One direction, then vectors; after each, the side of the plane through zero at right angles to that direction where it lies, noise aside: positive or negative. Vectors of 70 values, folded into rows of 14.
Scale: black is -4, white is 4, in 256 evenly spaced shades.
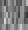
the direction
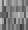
negative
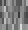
positive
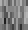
negative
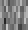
negative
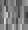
positive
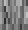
negative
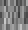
positive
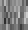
negative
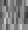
positive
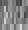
positive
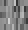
positive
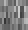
negative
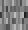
positive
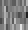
positive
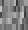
positive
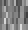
positive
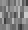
negative
